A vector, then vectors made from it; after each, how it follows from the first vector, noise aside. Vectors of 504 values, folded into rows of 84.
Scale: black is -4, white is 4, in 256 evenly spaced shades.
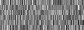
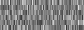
sign-scrambled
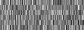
copied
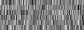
sign-scrambled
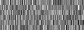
copied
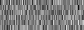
negated
